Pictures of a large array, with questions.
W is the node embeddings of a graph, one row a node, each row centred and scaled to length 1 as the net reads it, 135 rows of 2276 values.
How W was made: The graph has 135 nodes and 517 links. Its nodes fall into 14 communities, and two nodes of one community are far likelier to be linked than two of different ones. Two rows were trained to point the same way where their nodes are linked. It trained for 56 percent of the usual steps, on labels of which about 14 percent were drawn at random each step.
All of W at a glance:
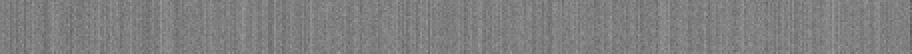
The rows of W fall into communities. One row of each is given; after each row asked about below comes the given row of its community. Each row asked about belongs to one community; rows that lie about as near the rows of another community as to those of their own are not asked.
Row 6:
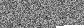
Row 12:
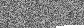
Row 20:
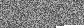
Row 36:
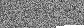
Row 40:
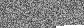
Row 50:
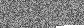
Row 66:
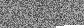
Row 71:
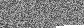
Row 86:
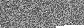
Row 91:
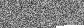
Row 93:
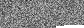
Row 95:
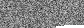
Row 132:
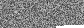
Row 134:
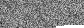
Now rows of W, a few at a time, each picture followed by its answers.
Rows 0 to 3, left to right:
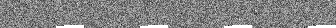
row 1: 40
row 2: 66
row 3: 93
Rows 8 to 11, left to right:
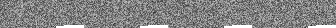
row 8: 95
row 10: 71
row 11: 6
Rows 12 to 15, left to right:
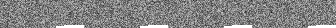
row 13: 12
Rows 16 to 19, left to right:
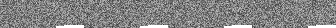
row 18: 95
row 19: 40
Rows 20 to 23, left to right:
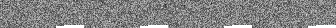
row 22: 86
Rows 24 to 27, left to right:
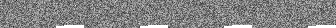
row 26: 91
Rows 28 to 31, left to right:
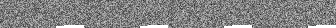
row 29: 95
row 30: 6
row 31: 36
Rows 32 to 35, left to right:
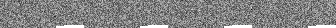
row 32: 12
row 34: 50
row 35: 134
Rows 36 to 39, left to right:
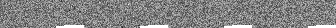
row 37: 12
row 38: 71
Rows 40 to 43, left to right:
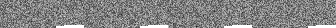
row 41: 40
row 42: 12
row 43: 95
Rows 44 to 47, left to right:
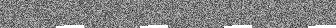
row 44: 91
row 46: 20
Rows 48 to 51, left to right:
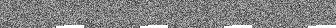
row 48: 40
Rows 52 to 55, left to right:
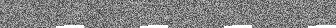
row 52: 66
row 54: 91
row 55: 91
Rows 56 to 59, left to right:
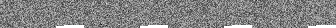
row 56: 66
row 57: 95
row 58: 132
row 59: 12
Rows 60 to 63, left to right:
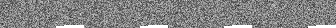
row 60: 71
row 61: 66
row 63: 20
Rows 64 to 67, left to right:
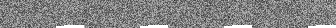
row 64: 132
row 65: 86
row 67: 134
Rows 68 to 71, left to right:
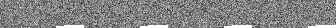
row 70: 132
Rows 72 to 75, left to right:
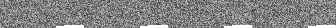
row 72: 91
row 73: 40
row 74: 40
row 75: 86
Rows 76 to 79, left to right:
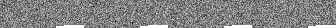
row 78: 40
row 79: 95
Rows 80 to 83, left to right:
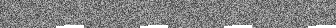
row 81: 40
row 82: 134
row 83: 6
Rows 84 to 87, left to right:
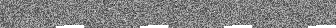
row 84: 86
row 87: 91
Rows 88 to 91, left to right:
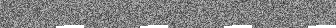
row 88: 132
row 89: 132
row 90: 66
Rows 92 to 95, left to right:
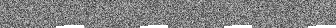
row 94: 134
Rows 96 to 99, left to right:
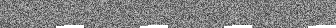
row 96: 20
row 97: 91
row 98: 134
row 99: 50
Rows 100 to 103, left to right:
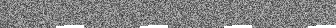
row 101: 66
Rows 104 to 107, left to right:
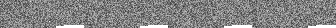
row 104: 134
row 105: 86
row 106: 134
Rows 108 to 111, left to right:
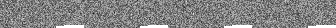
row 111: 91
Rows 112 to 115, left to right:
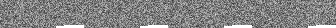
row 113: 132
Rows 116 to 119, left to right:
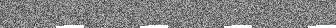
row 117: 6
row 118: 132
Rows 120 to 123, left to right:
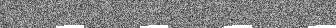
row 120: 86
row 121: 20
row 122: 71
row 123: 95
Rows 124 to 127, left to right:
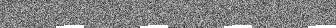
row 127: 71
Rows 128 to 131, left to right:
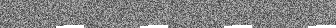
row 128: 132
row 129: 66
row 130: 12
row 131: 66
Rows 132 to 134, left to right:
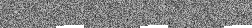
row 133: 134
